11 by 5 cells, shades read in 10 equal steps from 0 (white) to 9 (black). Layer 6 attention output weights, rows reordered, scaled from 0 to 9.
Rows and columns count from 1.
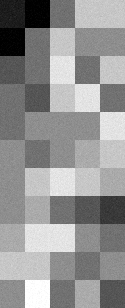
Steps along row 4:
up down down up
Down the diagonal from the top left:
8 5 1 1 1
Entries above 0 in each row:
5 5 5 5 5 5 5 5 5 5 4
